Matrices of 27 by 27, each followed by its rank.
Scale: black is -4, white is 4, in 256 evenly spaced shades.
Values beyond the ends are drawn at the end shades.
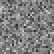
full rank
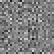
five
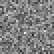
full rank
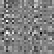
three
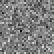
full rank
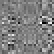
three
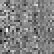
five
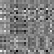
three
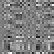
three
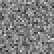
full rank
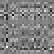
three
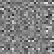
five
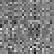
five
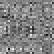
five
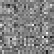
five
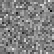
full rank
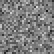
full rank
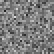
full rank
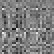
three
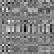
three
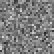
full rank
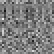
five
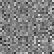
five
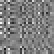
three
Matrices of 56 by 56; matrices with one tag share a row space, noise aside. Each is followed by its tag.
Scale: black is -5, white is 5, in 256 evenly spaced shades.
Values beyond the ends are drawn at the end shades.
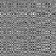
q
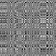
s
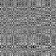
q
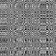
s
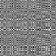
q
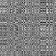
s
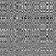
s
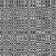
q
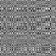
q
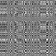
s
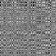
q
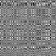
q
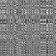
s
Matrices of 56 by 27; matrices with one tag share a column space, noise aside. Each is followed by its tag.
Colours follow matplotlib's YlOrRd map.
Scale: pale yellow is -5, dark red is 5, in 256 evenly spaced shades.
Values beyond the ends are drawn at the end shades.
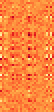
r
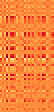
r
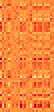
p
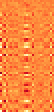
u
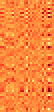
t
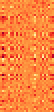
r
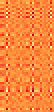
t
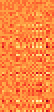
u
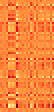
p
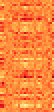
p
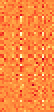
r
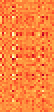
r
